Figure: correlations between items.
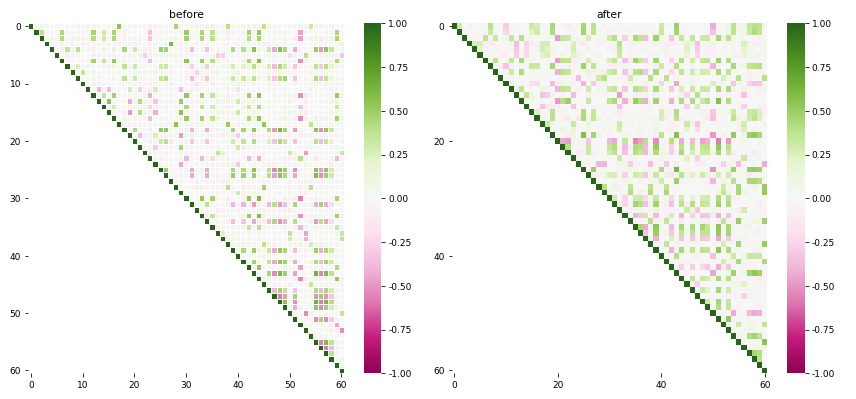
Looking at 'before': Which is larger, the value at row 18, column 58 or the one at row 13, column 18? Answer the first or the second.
the first
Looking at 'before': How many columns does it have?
61
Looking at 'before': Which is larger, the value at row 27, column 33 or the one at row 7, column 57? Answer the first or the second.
the second
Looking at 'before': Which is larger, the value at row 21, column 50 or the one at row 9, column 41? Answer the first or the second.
the second
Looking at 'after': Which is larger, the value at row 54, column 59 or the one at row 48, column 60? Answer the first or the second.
the first
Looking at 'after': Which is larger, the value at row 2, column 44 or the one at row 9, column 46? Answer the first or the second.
the first
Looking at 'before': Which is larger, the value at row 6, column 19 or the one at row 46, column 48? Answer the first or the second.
the second
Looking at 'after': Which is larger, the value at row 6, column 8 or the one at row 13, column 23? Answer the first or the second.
the first
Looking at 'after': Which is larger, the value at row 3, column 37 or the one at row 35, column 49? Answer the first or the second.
the second
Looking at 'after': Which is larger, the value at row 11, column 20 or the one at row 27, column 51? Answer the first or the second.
the second
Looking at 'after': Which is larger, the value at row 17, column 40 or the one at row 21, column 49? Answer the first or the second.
the second
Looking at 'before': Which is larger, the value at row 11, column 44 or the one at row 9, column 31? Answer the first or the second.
the first
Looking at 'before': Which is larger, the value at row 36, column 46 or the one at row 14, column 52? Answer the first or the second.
the first
